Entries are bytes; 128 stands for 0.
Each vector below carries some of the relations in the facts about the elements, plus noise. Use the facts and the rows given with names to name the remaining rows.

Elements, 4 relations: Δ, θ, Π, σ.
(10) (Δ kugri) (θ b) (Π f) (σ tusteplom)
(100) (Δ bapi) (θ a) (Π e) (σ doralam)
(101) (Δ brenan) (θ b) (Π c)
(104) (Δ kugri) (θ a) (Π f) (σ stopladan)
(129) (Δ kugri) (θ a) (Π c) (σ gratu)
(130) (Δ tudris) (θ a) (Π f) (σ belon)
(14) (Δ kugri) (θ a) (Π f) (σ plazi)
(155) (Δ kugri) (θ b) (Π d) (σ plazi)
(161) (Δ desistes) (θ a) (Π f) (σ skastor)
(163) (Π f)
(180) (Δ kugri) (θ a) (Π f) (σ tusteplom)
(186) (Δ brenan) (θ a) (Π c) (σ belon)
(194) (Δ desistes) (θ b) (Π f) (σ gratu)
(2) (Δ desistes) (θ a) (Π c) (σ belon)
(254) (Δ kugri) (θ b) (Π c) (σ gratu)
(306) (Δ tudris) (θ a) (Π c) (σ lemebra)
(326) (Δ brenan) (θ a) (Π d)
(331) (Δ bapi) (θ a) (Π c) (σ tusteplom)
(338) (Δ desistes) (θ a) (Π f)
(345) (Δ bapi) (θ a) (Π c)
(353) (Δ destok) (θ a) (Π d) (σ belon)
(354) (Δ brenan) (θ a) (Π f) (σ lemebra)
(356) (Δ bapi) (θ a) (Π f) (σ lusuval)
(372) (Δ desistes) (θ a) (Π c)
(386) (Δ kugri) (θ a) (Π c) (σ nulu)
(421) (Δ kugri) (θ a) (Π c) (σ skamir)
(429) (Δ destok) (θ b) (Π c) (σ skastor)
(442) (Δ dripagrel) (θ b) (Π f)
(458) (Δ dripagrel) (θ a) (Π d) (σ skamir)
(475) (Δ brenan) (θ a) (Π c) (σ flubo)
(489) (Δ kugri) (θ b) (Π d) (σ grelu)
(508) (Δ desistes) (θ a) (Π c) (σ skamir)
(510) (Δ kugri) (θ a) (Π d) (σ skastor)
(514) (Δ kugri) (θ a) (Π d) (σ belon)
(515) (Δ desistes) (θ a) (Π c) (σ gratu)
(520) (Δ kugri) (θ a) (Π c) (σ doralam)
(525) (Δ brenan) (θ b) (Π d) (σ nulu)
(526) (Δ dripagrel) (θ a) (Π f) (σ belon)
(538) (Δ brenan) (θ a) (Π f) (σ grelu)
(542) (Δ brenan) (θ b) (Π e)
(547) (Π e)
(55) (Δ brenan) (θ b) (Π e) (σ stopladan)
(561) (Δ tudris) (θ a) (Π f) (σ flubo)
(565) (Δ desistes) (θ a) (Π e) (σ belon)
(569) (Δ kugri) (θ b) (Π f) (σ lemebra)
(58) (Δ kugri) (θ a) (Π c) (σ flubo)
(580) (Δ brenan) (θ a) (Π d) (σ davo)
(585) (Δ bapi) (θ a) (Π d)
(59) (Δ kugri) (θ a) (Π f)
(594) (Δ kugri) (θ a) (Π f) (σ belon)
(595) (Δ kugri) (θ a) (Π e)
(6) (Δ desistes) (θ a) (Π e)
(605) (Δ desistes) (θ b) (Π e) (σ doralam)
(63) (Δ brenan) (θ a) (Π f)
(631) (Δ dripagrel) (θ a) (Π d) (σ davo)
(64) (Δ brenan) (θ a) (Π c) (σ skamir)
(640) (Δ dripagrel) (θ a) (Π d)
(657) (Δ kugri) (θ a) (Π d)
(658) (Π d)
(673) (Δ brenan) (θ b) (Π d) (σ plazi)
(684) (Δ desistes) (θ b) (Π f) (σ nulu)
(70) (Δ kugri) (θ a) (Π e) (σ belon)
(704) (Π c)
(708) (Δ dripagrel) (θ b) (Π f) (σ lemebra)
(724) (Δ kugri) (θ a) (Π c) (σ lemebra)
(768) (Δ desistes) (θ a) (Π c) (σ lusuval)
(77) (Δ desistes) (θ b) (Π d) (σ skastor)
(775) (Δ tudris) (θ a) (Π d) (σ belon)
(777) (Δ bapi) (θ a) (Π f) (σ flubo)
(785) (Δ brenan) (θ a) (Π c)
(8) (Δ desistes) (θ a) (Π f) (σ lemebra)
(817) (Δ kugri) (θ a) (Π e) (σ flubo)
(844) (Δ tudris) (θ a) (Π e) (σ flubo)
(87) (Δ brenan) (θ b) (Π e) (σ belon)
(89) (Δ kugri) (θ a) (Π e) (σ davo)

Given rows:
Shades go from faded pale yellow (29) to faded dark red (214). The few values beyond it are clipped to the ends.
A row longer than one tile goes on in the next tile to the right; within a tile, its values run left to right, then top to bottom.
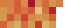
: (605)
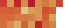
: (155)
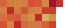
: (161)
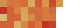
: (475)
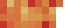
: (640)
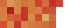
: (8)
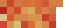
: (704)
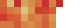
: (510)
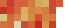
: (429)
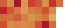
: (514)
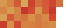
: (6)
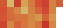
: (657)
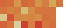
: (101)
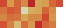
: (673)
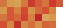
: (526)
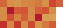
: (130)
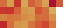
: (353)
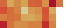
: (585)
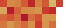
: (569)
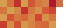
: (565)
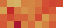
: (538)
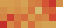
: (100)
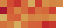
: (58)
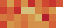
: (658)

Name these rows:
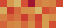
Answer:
(708)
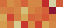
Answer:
(254)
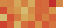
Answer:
(345)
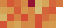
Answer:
(87)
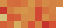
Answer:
(186)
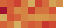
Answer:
(520)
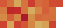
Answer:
(163)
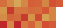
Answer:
(63)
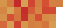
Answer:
(70)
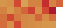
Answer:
(89)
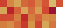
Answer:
(10)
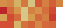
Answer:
(331)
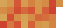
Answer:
(844)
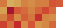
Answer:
(561)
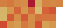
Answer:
(542)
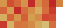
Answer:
(547)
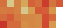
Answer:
(326)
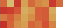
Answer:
(775)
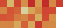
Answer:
(489)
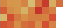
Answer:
(785)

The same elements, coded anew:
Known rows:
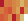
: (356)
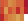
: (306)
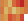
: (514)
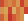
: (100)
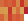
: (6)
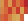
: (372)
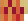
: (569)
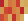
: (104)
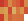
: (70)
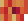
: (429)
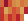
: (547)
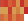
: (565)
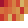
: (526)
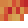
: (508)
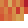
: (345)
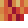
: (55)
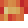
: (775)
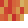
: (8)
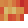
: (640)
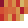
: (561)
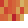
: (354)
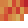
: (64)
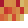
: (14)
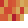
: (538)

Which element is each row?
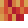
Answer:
(605)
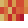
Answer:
(155)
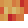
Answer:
(585)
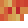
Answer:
(421)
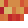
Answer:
(658)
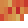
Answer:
(724)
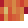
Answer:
(844)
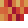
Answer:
(542)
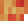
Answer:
(510)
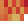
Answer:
(2)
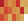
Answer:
(594)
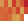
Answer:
(785)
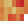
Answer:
(657)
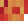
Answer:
(704)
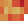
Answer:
(353)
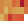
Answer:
(580)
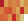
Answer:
(777)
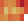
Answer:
(631)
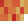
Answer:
(63)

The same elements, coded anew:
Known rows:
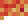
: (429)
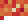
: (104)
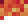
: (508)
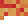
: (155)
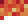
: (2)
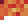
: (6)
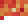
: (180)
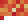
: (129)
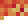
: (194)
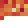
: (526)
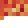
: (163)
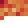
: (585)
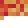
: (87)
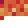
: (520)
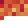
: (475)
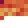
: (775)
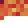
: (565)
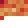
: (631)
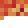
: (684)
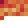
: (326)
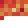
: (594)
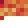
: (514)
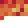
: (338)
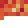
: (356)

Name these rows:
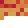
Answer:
(77)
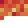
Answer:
(306)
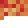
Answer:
(658)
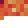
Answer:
(100)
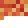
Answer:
(254)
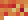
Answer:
(10)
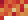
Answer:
(186)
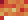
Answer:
(458)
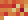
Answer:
(569)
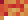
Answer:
(547)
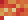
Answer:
(510)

